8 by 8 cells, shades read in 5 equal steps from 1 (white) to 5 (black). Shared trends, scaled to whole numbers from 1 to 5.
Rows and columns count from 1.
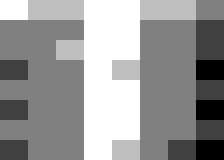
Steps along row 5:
same same down same up same up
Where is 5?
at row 4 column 8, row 6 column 8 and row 8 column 8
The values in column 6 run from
2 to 3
